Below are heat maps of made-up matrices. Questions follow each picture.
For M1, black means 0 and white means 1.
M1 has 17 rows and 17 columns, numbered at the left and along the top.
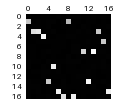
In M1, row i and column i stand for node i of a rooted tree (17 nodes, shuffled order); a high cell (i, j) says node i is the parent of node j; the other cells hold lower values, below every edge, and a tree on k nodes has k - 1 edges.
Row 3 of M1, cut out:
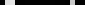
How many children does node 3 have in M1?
3
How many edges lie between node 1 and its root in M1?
8
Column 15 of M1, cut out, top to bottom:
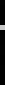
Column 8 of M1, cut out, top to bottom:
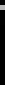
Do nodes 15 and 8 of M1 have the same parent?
no
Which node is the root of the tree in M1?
10
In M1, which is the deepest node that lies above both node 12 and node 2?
13
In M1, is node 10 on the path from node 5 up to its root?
yes
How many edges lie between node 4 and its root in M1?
6
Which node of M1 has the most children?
3
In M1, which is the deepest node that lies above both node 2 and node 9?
16
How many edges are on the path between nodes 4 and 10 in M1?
6
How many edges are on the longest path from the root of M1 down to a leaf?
9
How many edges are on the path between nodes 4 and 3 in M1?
1
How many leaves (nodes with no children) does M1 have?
8
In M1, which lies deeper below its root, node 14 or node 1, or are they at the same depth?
the same depth
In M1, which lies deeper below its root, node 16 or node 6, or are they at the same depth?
the same depth
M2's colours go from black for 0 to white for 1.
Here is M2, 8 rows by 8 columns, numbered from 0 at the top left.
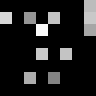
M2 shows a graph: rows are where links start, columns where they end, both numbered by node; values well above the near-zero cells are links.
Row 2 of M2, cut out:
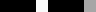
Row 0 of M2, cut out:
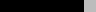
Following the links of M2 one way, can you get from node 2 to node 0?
no
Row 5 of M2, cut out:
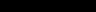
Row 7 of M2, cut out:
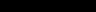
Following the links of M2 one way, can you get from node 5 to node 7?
no
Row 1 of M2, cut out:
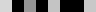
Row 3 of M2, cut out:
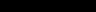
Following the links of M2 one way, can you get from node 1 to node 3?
yes
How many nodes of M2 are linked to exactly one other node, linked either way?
1
